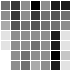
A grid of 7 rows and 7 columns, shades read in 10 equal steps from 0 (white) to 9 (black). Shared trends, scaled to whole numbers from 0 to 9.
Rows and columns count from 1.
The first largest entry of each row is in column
4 2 2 6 6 6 6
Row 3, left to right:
3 6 5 6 5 5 4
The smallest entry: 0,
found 2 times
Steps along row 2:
up down up down up down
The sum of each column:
14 36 31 38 30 52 22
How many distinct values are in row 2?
4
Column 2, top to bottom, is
7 7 6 4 4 4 4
